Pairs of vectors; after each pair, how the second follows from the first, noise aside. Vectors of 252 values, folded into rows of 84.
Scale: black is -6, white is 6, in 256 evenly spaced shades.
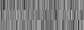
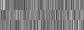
sign-scrambled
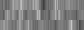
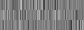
sign-scrambled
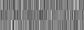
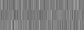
shrunk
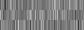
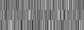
shuffled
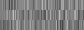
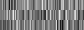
scaled up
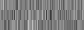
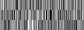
scaled up
